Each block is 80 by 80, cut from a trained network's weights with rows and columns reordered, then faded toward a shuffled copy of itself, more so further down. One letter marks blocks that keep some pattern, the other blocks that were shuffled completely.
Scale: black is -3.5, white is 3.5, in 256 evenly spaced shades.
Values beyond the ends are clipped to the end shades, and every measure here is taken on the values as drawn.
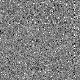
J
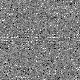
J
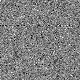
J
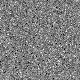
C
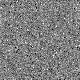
C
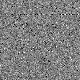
J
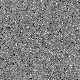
C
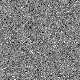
J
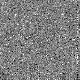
J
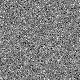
C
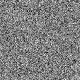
J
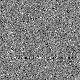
J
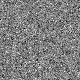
C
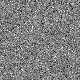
C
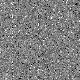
J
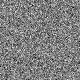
C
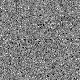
J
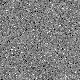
C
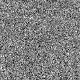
J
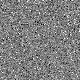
C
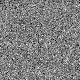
C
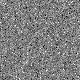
C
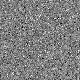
J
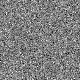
C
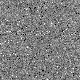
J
